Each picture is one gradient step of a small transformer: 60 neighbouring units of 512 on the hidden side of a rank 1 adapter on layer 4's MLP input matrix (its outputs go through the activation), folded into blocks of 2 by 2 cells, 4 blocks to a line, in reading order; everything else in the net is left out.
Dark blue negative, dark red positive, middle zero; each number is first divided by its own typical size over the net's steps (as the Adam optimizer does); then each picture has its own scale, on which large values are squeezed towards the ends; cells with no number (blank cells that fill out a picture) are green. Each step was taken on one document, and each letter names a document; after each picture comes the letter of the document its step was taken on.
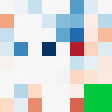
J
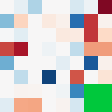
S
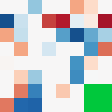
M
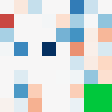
J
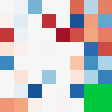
S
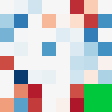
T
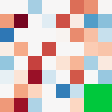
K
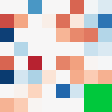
K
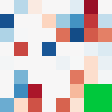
T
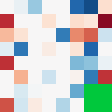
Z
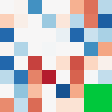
K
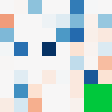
J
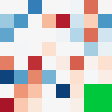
K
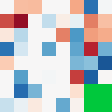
Z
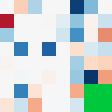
J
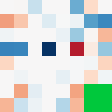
J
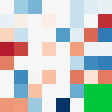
Z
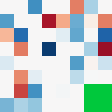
M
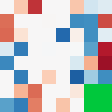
Z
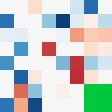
M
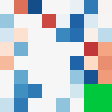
Z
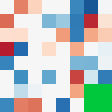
Z
